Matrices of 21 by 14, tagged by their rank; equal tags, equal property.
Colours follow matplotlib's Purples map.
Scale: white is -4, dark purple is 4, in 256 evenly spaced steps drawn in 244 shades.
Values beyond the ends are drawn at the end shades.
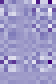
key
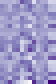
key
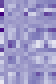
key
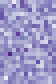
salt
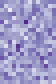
salt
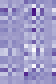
key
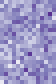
salt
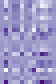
key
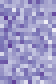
salt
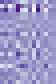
key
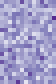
salt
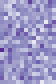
salt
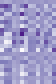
key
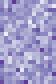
salt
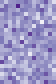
salt
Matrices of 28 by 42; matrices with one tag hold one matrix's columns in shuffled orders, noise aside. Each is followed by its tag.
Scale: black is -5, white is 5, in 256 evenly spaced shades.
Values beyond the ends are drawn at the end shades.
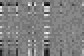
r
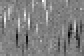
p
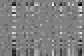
r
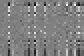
r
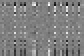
r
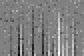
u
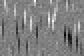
p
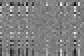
r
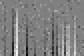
u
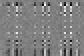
r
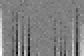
u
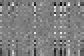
r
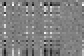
r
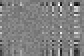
r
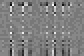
r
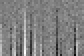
u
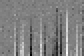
u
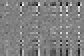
r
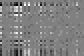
r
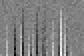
u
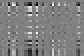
r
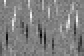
p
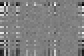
r
